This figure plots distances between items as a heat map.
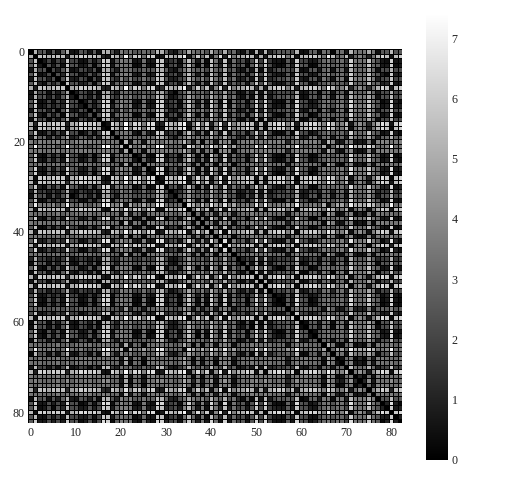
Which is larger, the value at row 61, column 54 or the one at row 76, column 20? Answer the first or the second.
the first
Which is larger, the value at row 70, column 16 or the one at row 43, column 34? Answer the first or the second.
the second
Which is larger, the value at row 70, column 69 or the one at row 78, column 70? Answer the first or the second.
the first
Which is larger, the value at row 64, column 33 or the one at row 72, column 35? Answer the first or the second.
the second
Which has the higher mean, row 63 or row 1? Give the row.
1
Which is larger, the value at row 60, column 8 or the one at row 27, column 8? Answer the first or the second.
the second
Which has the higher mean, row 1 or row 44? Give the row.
1
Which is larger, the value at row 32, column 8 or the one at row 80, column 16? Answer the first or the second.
the first
